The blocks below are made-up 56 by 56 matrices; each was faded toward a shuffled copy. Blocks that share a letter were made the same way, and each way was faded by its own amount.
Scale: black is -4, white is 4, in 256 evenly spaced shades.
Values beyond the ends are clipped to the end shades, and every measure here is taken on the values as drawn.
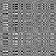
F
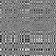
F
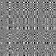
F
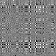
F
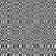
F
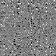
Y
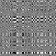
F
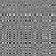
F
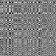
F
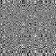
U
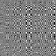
F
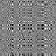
F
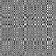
F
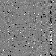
Y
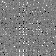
Y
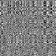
U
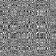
U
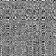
U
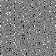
Y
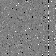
Y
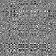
U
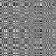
F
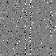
Y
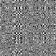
U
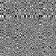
U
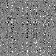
Y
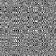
U
